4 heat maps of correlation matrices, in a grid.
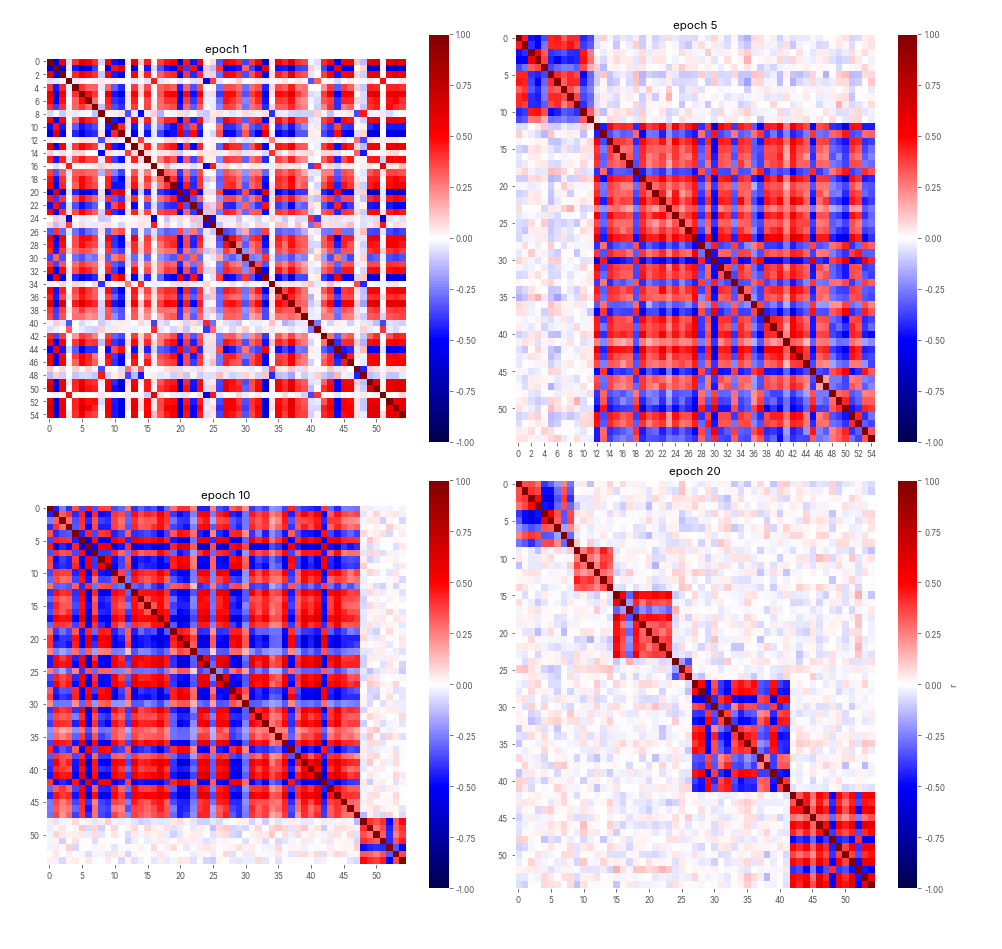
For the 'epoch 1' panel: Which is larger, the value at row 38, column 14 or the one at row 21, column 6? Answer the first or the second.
the second
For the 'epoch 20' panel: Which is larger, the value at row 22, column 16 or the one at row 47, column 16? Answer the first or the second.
the first
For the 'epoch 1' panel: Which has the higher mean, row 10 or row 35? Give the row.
35
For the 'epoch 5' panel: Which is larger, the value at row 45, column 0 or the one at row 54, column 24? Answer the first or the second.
the first
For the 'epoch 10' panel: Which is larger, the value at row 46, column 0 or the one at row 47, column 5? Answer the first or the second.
the second
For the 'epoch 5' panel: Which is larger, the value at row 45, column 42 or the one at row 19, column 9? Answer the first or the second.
the second
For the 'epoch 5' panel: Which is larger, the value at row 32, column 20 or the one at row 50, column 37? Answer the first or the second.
the second
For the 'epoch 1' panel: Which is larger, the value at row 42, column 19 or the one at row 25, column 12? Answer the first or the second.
the first
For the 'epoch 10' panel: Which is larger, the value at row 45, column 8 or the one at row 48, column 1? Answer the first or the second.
the second
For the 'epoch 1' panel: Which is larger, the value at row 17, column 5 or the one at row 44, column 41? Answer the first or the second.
the first
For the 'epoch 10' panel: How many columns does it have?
55
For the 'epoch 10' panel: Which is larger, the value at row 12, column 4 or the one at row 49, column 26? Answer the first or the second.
the first
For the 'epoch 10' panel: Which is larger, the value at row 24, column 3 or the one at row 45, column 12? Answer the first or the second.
the first
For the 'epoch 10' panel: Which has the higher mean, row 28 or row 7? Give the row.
7
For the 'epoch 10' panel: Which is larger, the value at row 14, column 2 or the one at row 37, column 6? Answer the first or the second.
the second
